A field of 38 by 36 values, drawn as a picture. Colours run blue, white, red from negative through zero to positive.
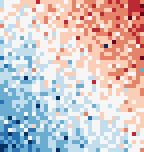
Grain: fine. Ninth with the lowest average: bottom left. Slope: up to the top right. Stripes: none. Average level on the scale: 50%.
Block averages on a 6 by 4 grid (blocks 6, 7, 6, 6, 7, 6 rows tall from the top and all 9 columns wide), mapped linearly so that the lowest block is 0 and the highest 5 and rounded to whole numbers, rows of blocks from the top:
3445
2345
2334
1234
1223
0122
